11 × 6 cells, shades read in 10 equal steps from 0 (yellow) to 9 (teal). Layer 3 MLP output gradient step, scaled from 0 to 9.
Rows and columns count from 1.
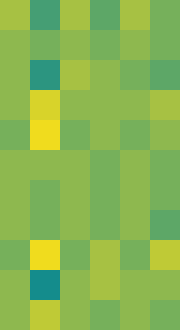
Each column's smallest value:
3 0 3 3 3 2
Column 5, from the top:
3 4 5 4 5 4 4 4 5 4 4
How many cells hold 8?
1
